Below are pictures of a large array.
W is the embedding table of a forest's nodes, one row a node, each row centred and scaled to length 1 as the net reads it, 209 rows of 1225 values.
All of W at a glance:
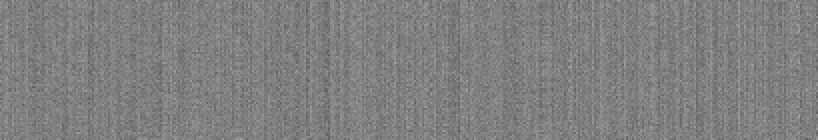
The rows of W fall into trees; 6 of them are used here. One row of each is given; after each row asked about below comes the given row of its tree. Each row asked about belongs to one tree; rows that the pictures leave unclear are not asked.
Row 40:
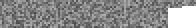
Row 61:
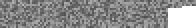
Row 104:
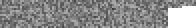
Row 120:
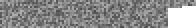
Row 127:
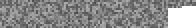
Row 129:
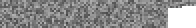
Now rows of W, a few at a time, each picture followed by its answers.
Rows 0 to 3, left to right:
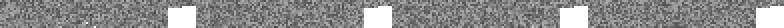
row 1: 61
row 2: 61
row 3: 40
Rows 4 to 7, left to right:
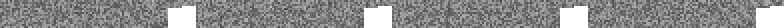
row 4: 120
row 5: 120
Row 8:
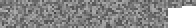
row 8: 127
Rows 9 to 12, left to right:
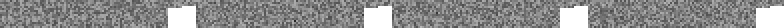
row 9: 120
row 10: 120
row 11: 120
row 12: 40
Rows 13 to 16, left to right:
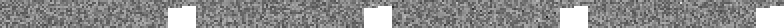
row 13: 129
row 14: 120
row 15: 129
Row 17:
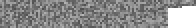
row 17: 61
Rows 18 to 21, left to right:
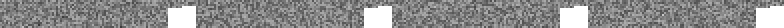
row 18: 120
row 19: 104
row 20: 127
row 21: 104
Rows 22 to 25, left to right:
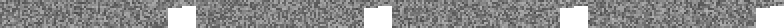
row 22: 120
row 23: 40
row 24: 61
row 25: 129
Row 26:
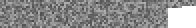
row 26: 61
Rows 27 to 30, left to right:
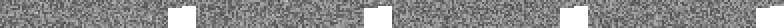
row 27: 104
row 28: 61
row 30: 40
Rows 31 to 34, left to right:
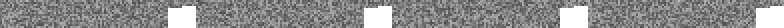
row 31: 120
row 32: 104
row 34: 61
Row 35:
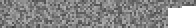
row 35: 127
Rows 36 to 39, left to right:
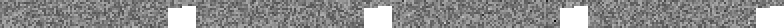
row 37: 120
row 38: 120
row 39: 40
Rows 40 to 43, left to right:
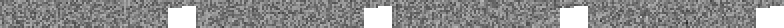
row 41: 120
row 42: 61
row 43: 120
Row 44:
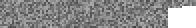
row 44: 40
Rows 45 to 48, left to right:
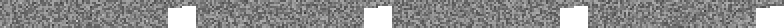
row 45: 40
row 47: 104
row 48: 61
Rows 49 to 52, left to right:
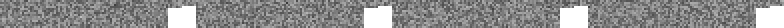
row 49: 120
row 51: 104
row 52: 127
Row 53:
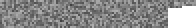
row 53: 120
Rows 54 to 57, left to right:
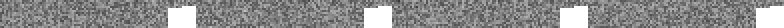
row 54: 120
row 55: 104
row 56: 104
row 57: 127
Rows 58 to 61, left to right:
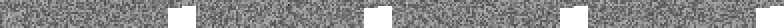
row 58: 120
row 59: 61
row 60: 127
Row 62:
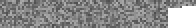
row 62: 104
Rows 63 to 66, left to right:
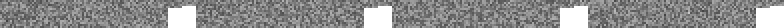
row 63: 40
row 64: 104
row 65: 104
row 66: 40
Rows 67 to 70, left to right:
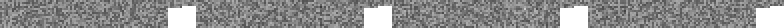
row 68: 104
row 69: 104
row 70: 61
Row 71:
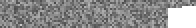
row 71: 61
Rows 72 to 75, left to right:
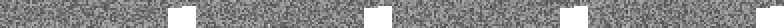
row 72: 61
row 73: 40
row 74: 104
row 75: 40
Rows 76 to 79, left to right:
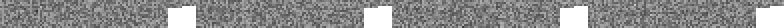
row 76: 61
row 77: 61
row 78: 61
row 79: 120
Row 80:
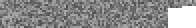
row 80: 120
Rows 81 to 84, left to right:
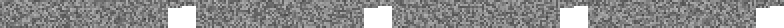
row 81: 127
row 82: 61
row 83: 127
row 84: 127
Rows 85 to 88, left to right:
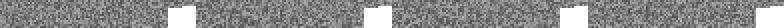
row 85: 40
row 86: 129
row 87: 129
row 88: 61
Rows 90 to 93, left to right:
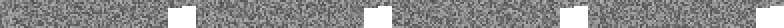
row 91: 120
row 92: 129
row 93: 40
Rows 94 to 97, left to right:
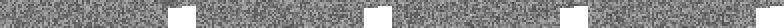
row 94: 40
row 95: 61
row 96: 61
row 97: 61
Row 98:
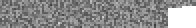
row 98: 104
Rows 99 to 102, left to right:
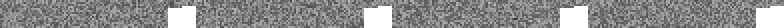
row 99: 120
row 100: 120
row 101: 61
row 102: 40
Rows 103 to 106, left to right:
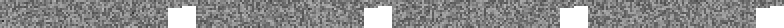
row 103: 120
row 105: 61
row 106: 104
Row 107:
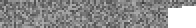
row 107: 104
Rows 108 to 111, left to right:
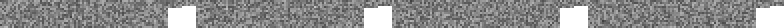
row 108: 40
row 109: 61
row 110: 61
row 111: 127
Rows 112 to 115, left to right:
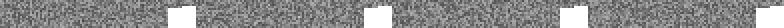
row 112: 61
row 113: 104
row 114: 104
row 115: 120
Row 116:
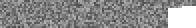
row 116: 40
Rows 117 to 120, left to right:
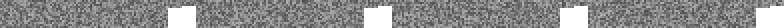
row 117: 127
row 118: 104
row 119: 120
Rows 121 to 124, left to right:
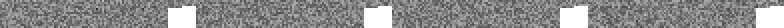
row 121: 120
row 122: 120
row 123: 40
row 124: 61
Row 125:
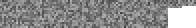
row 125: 104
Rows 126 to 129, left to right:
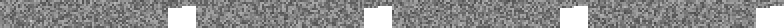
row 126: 40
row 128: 40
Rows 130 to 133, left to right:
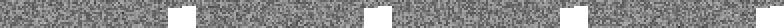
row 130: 104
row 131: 61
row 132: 120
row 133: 104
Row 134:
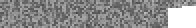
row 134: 120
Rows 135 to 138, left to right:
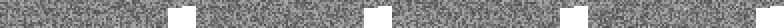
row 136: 61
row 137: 120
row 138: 40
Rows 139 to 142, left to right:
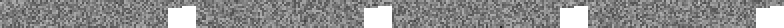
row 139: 40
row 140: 129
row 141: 120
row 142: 40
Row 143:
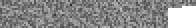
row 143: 104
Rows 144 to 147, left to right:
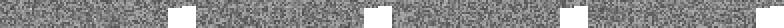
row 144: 104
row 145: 129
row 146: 120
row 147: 61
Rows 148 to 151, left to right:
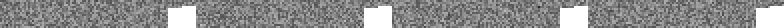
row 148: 104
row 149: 40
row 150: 120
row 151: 127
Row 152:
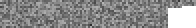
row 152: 127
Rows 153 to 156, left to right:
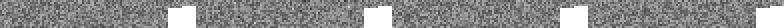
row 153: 40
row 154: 104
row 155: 40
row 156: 120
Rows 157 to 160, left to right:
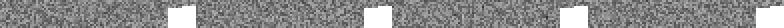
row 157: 129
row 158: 104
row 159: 127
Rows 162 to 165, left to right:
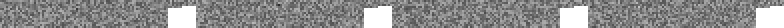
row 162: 104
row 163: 61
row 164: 61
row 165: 61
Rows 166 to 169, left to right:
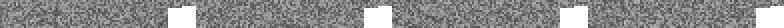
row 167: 40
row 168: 129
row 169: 61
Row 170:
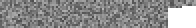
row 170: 120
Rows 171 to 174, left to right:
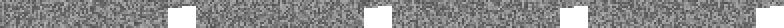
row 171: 61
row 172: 40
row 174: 120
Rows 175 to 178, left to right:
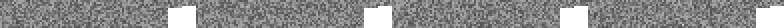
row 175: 40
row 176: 120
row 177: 40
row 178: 40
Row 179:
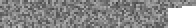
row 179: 120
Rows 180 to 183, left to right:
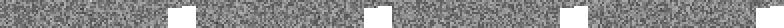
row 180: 61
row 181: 127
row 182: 120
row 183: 40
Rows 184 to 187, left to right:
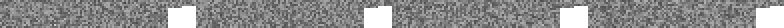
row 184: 127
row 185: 40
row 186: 61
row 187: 61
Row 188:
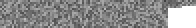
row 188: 40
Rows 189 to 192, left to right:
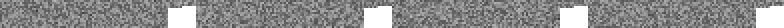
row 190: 127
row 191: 127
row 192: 127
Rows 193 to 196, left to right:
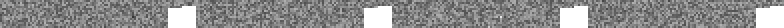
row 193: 120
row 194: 61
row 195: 104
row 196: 61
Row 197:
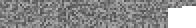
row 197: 61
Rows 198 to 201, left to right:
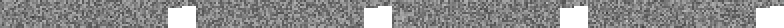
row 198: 40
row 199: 120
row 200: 120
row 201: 61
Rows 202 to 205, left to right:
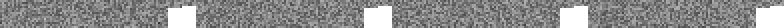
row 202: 120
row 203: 40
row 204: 104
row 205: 40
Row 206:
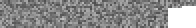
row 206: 127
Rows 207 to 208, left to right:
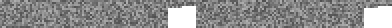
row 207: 127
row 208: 61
